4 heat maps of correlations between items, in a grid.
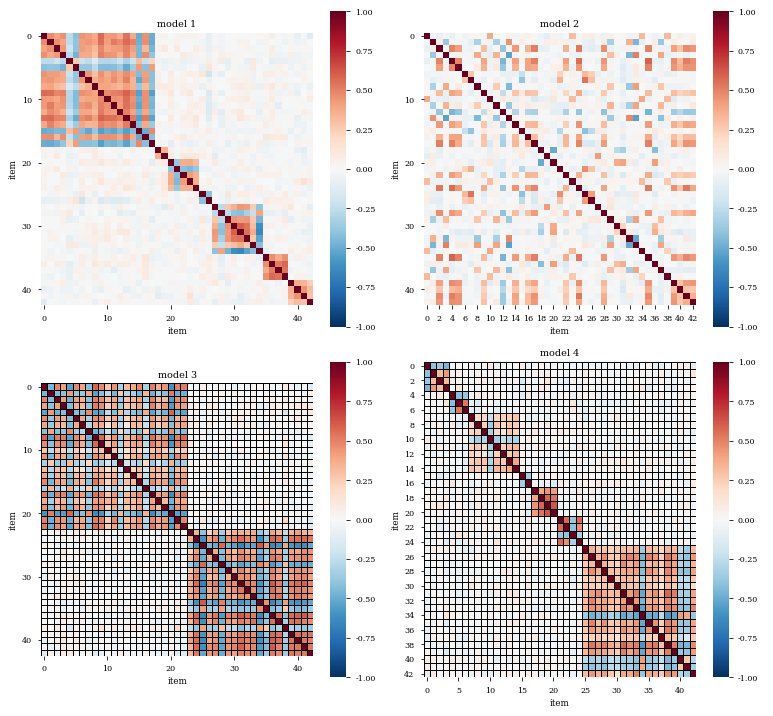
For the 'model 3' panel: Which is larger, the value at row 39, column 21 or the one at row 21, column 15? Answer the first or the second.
the second
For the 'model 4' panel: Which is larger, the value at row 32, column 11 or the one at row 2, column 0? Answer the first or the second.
the first
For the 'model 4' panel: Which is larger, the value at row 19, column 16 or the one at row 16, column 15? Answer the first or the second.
the first
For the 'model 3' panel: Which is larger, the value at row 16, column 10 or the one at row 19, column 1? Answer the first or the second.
the first
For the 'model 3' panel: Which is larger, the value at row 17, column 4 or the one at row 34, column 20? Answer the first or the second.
the second
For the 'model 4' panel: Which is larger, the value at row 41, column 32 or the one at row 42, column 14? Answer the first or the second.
the second
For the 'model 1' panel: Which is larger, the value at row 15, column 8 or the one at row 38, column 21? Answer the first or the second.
the second
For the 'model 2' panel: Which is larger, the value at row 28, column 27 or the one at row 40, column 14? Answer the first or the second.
the second
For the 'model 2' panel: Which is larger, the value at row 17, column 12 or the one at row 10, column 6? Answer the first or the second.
the second
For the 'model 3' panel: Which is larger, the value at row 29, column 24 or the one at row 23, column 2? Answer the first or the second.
the first
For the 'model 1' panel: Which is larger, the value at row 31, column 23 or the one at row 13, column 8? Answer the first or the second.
the second
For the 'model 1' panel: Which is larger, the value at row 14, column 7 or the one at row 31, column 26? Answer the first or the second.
the first
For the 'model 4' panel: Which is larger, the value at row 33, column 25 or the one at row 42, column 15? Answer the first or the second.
the first
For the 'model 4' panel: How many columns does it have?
43
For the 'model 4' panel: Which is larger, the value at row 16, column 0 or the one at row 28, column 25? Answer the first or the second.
the second
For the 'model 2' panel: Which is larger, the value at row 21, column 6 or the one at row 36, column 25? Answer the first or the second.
the first
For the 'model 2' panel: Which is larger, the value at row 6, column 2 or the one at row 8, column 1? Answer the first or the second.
the first
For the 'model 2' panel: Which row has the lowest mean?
12
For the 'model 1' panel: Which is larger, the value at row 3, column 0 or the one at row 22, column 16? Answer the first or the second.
the first
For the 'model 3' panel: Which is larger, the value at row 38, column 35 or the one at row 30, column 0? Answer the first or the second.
the first
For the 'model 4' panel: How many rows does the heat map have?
43
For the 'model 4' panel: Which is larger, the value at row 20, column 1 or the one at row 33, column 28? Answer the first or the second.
the second
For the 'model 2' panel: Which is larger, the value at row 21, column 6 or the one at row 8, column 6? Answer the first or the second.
the first
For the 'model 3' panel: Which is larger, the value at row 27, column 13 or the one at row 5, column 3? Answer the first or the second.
the second
